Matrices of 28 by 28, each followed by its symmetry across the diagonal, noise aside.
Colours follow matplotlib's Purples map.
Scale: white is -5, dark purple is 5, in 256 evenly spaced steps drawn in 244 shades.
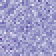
symmetric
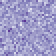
antisymmetric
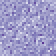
symmetric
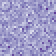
symmetric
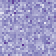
antisymmetric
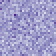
symmetric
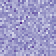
antisymmetric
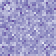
symmetric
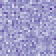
antisymmetric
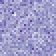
symmetric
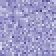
antisymmetric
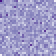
symmetric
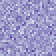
symmetric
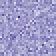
antisymmetric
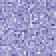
antisymmetric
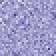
symmetric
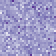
antisymmetric
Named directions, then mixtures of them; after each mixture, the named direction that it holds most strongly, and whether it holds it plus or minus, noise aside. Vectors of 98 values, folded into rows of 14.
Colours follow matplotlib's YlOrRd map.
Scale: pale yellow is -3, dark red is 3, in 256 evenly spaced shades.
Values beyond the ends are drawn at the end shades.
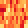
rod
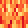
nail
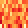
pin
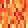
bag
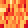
rod, minus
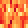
nail, plus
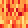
nail, minus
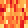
rod, plus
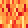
nail, minus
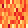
bag, plus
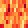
rod, minus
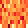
bag, plus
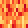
nail, minus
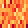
bag, minus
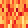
nail, minus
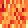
bag, plus
